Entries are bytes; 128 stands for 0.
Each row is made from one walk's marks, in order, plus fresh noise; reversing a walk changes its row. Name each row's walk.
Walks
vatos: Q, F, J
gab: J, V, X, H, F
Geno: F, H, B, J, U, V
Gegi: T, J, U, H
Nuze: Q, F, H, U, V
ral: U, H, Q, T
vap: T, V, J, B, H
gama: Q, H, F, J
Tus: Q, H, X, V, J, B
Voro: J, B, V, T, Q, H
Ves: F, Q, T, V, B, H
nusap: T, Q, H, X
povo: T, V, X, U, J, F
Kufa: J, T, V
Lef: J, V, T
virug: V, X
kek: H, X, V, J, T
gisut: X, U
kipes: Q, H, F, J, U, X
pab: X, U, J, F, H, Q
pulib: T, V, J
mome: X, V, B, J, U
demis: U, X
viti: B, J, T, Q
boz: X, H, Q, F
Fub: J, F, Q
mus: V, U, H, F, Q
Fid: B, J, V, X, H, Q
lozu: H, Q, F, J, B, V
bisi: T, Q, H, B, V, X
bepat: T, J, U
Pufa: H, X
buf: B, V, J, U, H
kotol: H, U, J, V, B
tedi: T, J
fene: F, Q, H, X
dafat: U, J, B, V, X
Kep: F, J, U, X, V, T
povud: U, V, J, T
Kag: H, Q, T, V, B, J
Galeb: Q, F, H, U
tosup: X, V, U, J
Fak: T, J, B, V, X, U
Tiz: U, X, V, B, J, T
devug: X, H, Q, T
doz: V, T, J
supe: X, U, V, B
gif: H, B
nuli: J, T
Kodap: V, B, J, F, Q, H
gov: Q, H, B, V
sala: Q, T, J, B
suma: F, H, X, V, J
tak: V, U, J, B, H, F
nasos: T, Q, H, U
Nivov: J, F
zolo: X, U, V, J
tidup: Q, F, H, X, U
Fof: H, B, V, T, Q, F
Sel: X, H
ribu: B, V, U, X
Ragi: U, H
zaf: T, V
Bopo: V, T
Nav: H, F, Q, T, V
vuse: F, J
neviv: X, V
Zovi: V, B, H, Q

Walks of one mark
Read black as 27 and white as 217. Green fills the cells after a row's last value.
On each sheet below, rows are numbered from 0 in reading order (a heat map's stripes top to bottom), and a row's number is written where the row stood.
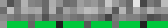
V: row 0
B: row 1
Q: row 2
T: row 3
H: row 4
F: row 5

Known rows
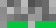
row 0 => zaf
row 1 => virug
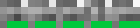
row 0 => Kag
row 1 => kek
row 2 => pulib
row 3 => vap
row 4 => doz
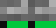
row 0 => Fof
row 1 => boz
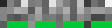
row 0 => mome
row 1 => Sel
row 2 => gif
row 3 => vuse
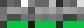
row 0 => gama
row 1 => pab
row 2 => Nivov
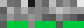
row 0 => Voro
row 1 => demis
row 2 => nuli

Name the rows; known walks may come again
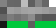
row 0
pab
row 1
tedi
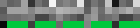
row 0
mus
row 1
vuse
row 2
povud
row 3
fene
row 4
povo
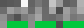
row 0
suma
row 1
nusap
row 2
Fid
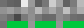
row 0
Kag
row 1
Kufa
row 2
zaf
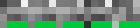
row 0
zolo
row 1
kek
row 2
Kep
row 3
vatos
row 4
virug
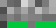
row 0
Kodap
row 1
Nav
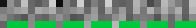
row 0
gisut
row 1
Geno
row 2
kipes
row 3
Pufa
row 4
bisi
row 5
lozu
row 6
gif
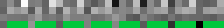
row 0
Gegi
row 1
Sel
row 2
Voro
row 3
Nuze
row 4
demis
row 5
tidup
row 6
Galeb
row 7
Fub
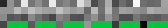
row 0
bepat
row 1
nuli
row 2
Tiz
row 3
gov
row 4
gama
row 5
Fof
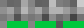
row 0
supe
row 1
kotol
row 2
sala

